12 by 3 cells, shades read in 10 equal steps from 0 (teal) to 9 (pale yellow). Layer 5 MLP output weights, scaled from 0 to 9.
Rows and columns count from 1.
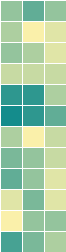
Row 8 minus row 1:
-1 2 2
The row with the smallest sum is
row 6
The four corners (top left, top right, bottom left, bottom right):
5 5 2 6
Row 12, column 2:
4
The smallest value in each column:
0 1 3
